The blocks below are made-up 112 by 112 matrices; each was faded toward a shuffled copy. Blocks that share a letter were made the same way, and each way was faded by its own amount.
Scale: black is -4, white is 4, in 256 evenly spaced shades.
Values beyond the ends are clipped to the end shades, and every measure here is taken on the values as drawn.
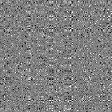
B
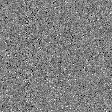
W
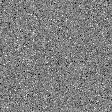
W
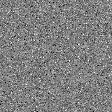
W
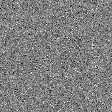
W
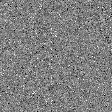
W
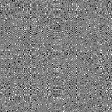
B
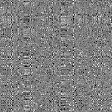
B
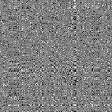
B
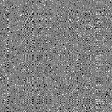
B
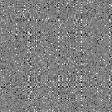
B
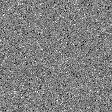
W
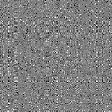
B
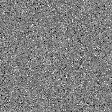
W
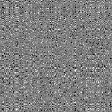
B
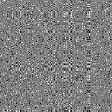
B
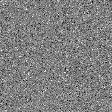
W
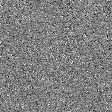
W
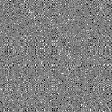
B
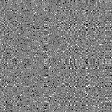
B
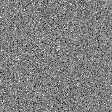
W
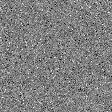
W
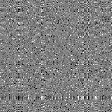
B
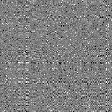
B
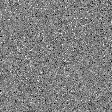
W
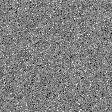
W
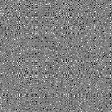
B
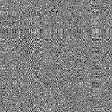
B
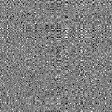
B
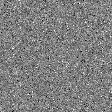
W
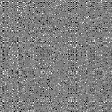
B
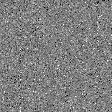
W
